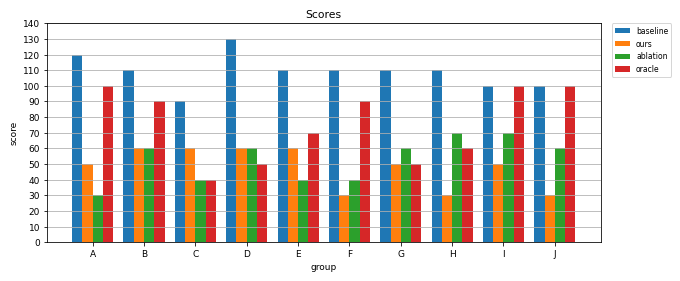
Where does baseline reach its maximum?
D
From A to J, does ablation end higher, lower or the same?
higher
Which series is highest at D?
baseline
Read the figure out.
Title: Scores
x-axis: group, ticks A B C D E F G H I J
y-axis: score, ticks 0 10 20 30 40 50 60 70 80 90 100 110 120 130 140
Legend: baseline, ours, ablation, oracle
Values:
baseline: 120 110 90 130 110 110 110 110 100 100
ours: 50 60 60 60 60 30 50 30 50 30
ablation: 30 60 40 60 40 40 60 70 70 60
oracle: 100 90 40 50 70 90 50 60 100 100
